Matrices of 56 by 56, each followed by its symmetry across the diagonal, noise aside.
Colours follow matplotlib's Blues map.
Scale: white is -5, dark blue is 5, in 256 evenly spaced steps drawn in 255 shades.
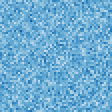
symmetric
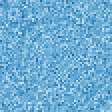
symmetric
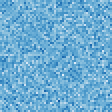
symmetric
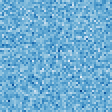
neither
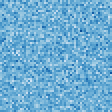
neither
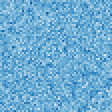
symmetric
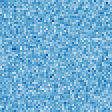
neither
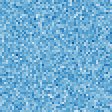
neither
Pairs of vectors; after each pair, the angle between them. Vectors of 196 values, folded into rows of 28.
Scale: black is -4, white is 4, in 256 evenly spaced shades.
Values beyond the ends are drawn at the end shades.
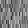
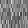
nearly opposite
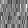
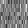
nearly parallel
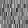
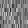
nearly opposite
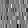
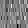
nearly parallel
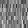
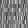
partly aligned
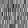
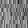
partly opposed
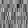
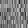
orthogonal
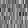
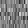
nearly opposite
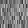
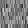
partly opposed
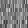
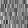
partly aligned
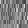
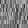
nearly opposite
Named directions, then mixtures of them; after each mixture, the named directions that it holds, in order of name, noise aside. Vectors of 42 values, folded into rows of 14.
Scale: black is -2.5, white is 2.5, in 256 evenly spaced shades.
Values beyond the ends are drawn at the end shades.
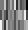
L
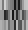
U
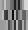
U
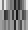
U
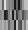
U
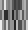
L, U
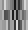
U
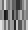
L, U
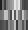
U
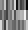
L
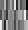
L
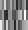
L, U
